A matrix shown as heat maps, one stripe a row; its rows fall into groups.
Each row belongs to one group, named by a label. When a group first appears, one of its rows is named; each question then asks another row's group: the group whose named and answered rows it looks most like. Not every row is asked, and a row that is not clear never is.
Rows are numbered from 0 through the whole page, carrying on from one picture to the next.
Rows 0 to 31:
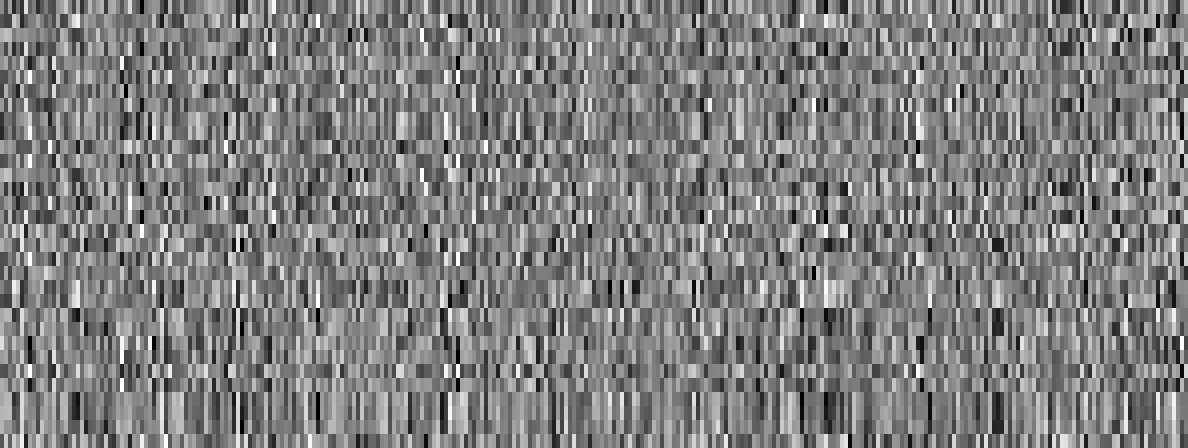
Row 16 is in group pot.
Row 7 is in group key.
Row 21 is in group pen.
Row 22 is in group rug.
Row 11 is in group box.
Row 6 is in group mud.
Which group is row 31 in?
pot
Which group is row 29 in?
rug
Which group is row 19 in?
pot
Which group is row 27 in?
mud
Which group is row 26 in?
box
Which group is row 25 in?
mud
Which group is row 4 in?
mud
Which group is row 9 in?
box
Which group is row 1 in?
pen
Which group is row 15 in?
key
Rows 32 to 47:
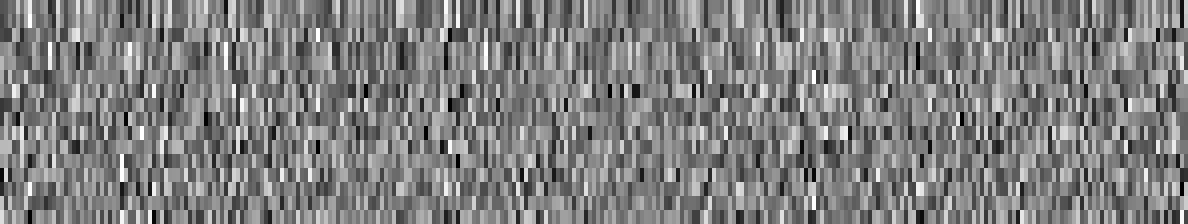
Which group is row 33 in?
box
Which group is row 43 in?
mud
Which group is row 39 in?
pen
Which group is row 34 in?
pen
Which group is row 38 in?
pen
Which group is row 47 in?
mud
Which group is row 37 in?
key
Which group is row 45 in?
box
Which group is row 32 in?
box
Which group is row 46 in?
key
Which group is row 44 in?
pot
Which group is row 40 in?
mud
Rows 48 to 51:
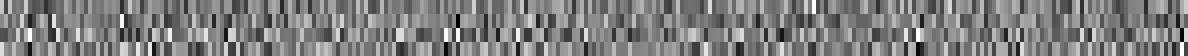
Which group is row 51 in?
mud
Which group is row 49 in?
mud
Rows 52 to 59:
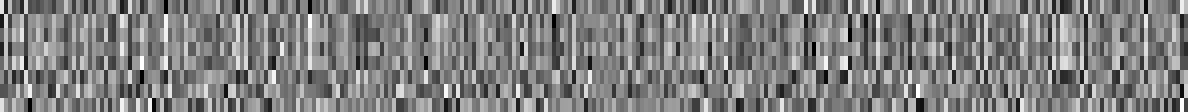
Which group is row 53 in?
pot
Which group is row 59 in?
mud
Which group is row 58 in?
box
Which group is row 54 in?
pot
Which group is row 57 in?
key
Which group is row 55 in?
pot
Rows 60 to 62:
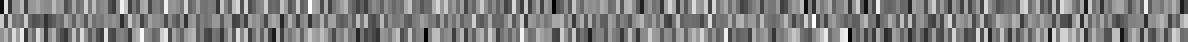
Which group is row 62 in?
pot
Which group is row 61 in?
key
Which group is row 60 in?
pot
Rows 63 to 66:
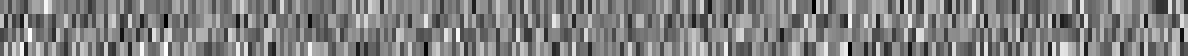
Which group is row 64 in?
key
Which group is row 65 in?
box
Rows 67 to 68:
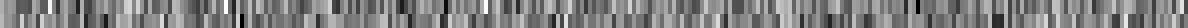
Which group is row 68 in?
rug
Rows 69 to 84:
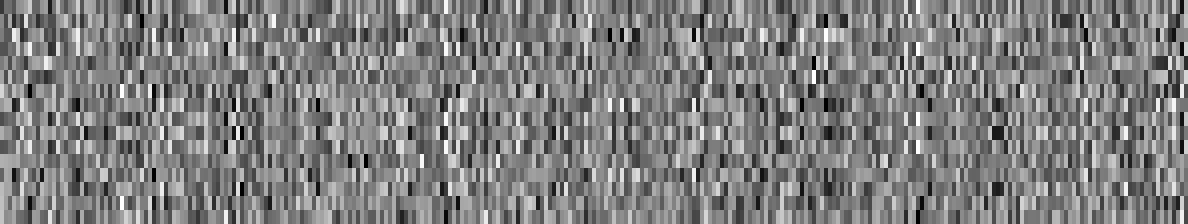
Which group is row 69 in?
box
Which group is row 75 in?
mud
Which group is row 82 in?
rug
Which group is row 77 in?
box
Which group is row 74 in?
key
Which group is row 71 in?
pen
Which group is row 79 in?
box
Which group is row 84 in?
mud
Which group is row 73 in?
pot
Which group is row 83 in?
mud
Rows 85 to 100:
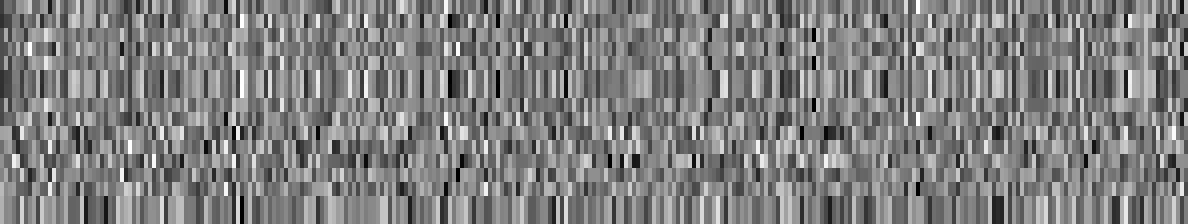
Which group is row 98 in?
mud
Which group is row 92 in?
pot
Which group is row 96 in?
pen
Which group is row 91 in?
pen
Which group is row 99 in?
rug
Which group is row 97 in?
mud
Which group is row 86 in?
pen
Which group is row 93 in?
box
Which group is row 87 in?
pot
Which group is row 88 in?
box
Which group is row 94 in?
rug
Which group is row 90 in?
pen
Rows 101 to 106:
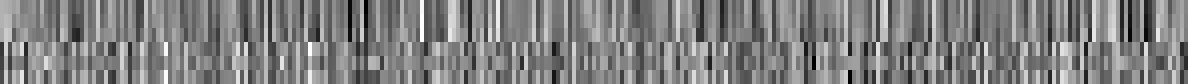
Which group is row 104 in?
pot
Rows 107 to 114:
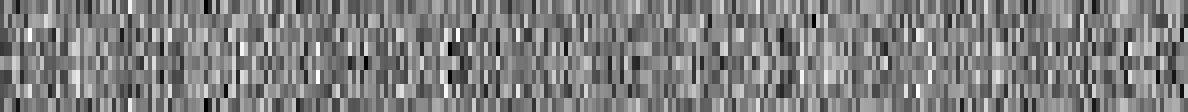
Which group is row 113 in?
box
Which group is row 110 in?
pen
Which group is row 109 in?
box
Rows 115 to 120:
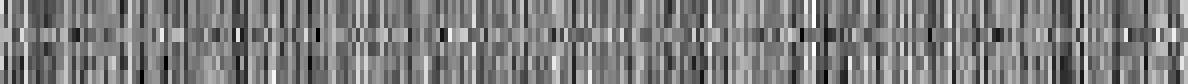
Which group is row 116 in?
key
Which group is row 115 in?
key
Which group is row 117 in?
rug
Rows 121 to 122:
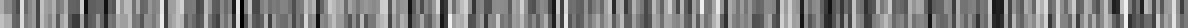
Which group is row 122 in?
rug
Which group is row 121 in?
rug
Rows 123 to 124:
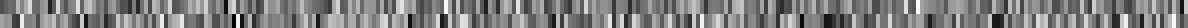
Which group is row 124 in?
rug
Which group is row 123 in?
box
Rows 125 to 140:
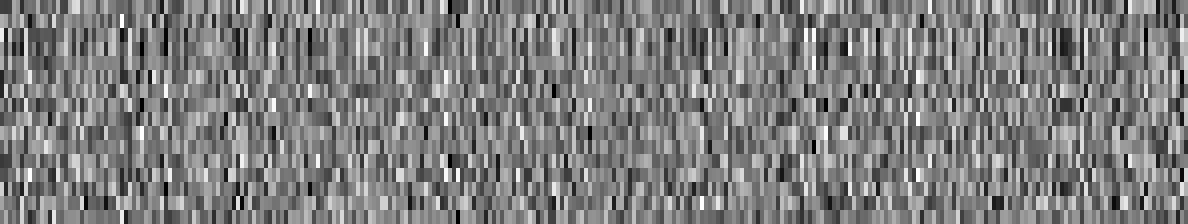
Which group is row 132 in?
key
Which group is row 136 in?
pen
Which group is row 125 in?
pen
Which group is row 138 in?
key
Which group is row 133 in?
box
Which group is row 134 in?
pot
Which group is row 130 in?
box
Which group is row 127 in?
key
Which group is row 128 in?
key
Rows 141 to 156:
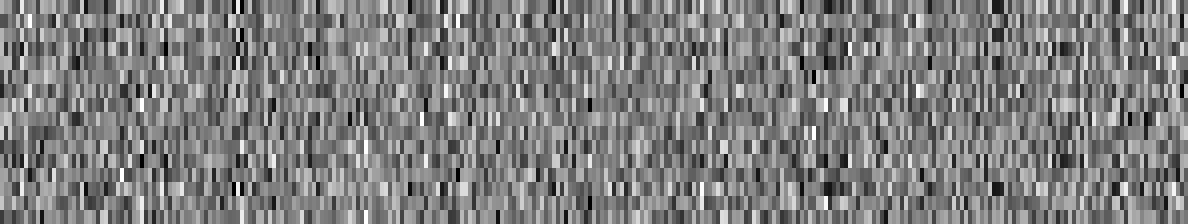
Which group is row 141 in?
rug
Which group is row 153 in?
mud
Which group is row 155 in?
pot
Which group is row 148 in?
pot
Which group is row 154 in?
rug
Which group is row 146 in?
pot
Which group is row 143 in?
rug
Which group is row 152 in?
key
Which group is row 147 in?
box
